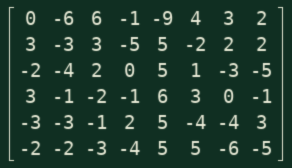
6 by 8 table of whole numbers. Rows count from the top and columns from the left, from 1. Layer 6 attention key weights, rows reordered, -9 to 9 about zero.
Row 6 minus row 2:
-5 1 -6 1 0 7 -8 -7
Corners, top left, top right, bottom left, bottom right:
0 2 -2 -5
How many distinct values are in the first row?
8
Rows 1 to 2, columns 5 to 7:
-9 4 3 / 5 -2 2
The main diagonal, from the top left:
0 -3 2 -1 5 5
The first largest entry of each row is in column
3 5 5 5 5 5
